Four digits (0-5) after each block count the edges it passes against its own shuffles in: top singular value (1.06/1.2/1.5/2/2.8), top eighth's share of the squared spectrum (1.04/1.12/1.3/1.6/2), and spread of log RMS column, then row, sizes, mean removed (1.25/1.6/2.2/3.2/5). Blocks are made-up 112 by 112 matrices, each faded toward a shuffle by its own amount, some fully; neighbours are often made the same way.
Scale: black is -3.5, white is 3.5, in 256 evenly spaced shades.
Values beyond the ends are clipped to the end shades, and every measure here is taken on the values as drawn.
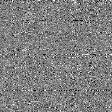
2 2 3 3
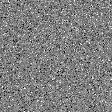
0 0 0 0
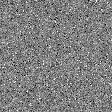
0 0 0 0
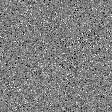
0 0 0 0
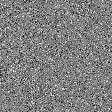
0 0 0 0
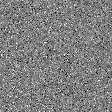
0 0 0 1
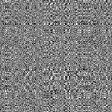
5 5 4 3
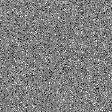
0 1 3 0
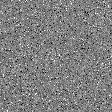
0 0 0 0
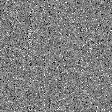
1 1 2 0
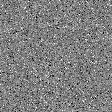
0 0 0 0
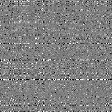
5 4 2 3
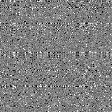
4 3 1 3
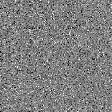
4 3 1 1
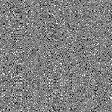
4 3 2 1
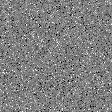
1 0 0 0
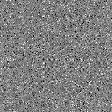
4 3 1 1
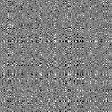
5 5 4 3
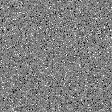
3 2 0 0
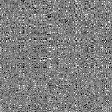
5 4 3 3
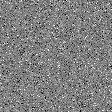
2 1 0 0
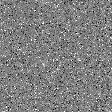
2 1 0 0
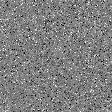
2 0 0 0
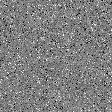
2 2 0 0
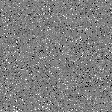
3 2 1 1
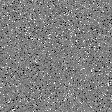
2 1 0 0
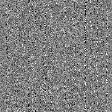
2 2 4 0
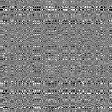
5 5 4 4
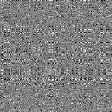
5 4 2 3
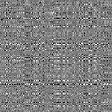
5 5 3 4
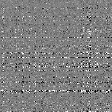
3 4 3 4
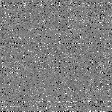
2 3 2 3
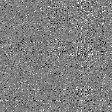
2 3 2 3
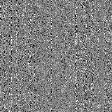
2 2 4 0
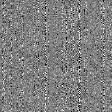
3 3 4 0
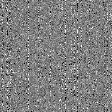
2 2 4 0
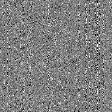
2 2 4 0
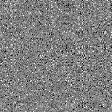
4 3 2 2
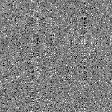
4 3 2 1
